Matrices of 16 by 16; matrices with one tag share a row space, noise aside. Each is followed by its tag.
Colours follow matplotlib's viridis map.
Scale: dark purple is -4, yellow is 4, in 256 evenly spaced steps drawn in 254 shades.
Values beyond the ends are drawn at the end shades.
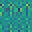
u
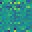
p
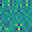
u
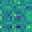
p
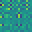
u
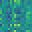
p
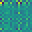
u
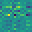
p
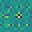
u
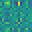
u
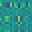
u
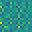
u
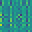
u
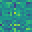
p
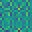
u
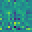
p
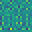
u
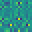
u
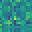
p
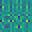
u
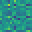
p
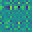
u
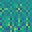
u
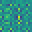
u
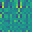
u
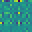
u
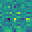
p
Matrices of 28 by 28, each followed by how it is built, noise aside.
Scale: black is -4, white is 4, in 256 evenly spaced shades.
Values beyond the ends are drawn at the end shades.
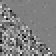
lower triangular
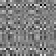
low rank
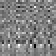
low rank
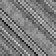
Toeplitz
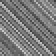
Toeplitz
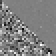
lower triangular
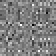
low rank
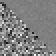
lower triangular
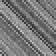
Toeplitz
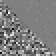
lower triangular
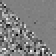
lower triangular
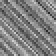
Toeplitz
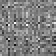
low rank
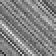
Toeplitz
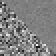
lower triangular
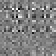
low rank
